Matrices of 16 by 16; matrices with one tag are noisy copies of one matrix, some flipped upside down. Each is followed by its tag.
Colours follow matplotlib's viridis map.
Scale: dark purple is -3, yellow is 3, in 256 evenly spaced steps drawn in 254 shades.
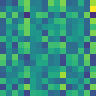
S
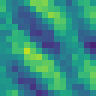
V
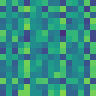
S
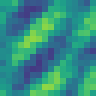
V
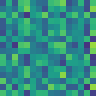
S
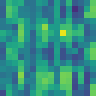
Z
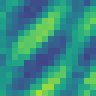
V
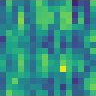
Z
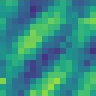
V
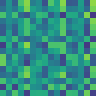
S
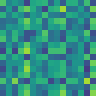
S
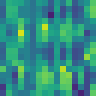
Z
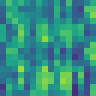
Z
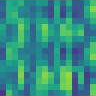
Z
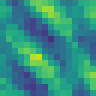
V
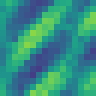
V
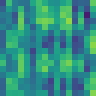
Z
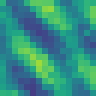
V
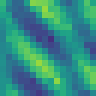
V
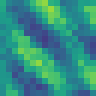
V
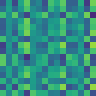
S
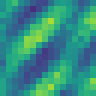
V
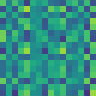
S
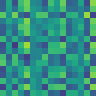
S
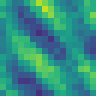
V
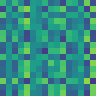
S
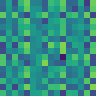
S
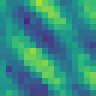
V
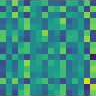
S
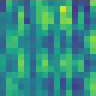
Z
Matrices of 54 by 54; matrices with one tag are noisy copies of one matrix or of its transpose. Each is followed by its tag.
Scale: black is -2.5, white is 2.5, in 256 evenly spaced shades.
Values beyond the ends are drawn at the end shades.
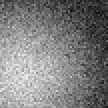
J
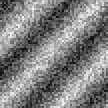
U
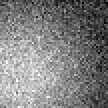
J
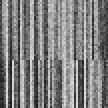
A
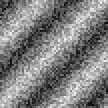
U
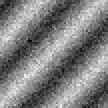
U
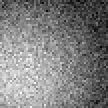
J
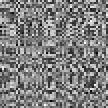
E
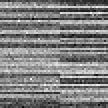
A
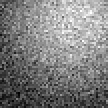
J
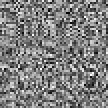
E
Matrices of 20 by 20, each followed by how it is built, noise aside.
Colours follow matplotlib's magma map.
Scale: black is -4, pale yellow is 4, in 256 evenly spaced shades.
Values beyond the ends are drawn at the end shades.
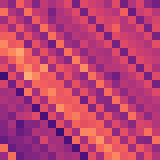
Toeplitz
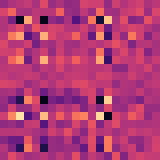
low rank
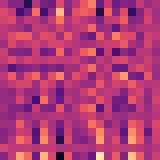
low rank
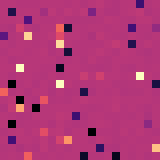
sparse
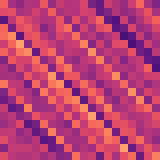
Toeplitz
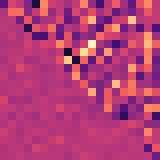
upper triangular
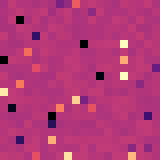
sparse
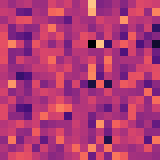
low rank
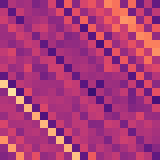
Toeplitz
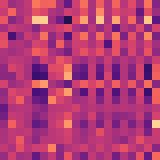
low rank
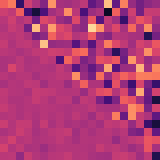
upper triangular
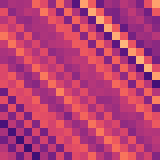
Toeplitz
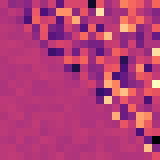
upper triangular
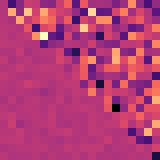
upper triangular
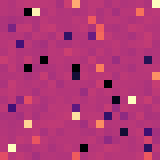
sparse
